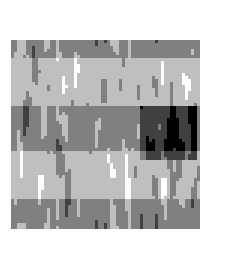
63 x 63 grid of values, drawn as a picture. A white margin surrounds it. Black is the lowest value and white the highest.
Stripes running across repeat 2 times from top to bottom. An odd patch, lower than its surroundings, sits in the middle right. Values change most from cell to cell in the middle right. The ninth with the lowest average is the middle right.
